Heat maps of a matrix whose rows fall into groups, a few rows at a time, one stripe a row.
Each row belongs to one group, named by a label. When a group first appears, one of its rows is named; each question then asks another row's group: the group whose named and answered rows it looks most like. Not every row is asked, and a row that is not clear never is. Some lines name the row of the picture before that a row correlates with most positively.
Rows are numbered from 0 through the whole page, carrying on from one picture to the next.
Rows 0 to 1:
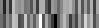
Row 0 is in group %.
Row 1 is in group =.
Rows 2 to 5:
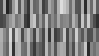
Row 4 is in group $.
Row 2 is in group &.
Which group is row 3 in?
&
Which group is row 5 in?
$
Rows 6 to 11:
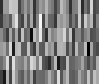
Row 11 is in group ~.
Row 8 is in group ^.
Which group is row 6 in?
=
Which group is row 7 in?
=
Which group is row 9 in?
$
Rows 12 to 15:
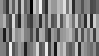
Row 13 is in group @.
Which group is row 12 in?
^
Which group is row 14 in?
%
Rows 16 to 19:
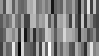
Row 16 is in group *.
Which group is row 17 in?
&
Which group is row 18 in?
&
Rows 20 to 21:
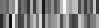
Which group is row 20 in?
&
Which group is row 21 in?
~
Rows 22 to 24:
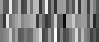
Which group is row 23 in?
%
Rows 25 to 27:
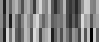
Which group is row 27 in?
*
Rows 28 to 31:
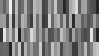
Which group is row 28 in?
^
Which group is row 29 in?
^
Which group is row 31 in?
~
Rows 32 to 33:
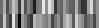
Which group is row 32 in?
@
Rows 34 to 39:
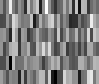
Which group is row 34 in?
$
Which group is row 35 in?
~
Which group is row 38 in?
~
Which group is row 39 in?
@
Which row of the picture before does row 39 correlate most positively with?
32
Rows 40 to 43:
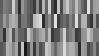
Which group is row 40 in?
@
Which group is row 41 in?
^
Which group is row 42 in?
*
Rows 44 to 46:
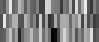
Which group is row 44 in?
$
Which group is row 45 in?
=
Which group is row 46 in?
=
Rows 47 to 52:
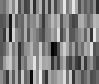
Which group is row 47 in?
&
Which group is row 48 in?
~
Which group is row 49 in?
~
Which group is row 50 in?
=
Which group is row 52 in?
^
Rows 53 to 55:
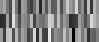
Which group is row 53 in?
@
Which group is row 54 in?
~
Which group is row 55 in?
^
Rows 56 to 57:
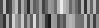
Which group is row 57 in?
%
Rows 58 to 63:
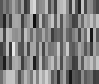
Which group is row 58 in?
&
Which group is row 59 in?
~
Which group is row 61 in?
~
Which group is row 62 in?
~
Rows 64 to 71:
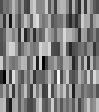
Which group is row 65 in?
*
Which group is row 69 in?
~
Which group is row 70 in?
^
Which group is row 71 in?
@
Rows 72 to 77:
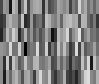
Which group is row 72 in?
=
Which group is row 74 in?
=
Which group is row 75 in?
$
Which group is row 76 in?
*
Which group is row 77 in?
*
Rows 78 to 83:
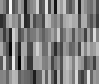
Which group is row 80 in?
~
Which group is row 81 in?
@
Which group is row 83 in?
@
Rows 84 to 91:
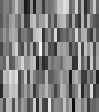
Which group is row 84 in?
&
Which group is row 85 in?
&
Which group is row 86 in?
^
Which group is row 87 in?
=
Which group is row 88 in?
%
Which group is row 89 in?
=
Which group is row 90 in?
=
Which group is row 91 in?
^
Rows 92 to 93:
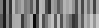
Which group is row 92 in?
%
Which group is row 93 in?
~
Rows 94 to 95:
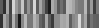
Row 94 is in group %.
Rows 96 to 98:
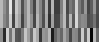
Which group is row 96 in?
$
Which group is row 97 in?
$
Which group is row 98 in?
*
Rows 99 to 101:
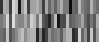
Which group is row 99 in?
=
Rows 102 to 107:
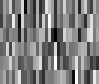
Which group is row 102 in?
$
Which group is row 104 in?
@
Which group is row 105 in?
%
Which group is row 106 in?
^
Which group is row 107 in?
$
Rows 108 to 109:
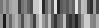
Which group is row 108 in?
^
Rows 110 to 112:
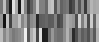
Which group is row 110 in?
@
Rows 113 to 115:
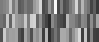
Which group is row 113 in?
^
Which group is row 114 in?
%
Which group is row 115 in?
=
